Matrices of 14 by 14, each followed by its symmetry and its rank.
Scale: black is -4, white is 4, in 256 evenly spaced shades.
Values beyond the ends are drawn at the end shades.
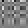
neither, rank one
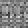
neither, rank three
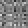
antisymmetric, rank two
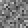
symmetric, full rank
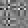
antisymmetric, rank two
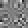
antisymmetric, rank two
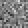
antisymmetric, full rank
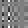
neither, rank one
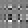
neither, rank one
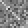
symmetric, full rank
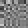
antisymmetric, rank two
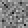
symmetric, full rank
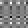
neither, rank one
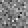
antisymmetric, full rank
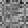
neither, rank three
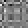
antisymmetric, rank two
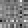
antisymmetric, rank two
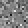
antisymmetric, full rank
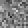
antisymmetric, full rank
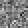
antisymmetric, full rank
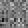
neither, rank three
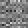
neither, rank three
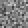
antisymmetric, full rank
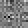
neither, rank three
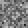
symmetric, full rank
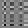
neither, rank one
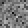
symmetric, full rank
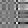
neither, rank one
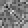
symmetric, full rank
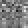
neither, rank three
